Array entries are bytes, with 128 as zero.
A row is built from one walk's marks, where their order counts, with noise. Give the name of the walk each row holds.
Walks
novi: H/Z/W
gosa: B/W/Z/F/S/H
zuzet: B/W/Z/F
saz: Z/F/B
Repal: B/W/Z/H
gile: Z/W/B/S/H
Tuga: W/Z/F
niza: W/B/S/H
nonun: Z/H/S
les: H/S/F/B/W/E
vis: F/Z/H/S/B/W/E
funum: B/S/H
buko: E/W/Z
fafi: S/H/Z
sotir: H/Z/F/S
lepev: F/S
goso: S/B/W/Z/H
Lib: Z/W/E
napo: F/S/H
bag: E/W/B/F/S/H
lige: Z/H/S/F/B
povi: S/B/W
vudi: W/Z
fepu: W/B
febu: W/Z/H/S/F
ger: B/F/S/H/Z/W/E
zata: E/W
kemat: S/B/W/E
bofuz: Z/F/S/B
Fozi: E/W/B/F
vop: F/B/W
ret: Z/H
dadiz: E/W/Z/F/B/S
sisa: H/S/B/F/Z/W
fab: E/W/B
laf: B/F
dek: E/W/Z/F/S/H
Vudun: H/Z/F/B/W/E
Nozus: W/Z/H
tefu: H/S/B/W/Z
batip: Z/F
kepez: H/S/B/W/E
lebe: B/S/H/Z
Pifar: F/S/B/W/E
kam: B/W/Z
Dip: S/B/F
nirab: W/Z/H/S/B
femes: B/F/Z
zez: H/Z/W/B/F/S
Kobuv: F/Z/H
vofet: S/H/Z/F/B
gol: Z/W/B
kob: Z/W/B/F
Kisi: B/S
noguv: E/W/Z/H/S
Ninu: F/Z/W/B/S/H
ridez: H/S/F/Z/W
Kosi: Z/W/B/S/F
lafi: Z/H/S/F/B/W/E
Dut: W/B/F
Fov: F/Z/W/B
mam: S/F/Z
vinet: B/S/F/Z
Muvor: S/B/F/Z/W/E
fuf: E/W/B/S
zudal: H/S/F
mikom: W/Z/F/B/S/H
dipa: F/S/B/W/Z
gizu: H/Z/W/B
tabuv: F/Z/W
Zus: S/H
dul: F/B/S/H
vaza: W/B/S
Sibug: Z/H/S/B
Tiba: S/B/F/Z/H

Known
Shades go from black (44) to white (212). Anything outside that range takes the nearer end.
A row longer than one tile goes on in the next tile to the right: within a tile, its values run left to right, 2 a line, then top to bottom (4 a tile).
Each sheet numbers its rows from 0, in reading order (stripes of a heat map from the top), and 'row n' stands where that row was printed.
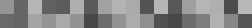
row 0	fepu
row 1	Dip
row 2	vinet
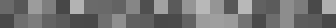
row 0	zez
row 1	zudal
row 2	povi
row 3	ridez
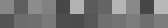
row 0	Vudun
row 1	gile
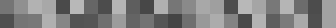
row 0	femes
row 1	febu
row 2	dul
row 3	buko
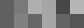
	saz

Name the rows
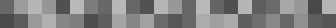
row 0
kemat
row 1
niza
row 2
Dut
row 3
batip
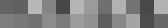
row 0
gol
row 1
dek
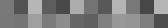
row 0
Tuga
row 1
tabuv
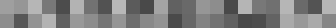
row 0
fuf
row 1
vudi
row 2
sisa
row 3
vaza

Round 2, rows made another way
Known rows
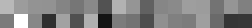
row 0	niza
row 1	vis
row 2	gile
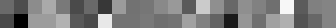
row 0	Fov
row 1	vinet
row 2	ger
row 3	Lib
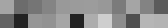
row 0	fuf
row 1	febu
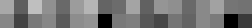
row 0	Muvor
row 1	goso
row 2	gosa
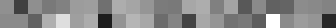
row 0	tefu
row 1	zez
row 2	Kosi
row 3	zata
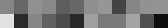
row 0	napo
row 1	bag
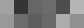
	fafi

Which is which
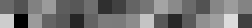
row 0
Kobuv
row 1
buko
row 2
fab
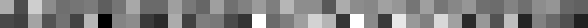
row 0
Kisi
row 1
Ninu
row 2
Tiba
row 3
zudal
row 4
nirab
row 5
Nozus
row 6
dul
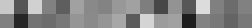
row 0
kemat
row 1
Tuga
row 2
Pifar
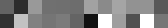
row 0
femes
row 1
fepu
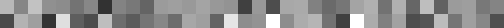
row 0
vaza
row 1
lebe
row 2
Dut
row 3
novi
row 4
bofuz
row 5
povi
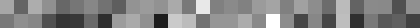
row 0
funum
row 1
dadiz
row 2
les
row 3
mikom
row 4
Zus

